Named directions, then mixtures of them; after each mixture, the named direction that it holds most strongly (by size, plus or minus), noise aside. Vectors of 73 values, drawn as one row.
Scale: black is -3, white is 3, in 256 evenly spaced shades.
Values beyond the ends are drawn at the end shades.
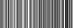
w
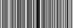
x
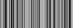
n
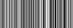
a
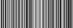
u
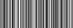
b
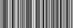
b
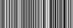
a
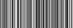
b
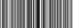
x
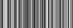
n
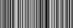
a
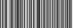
x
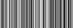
a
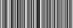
x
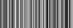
n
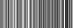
w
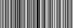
x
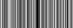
x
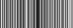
u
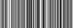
x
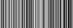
u
